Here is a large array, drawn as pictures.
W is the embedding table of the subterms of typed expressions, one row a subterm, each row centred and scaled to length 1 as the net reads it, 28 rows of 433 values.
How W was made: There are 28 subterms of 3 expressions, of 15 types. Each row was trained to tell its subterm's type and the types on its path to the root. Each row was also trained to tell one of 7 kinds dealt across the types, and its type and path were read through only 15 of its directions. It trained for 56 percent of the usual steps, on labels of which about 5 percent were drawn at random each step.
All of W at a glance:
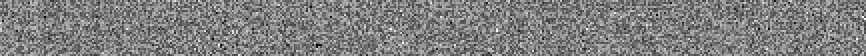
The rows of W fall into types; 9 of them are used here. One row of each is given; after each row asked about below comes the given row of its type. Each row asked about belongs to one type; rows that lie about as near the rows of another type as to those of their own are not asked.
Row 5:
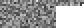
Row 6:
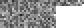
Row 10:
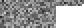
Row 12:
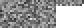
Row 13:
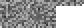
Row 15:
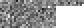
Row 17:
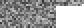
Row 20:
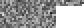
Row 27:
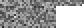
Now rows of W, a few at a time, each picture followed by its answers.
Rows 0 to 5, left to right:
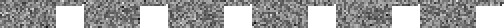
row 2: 13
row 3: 17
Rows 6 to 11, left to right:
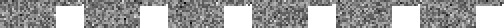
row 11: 12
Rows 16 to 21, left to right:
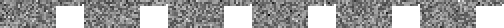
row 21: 13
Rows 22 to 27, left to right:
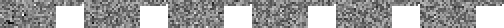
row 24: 20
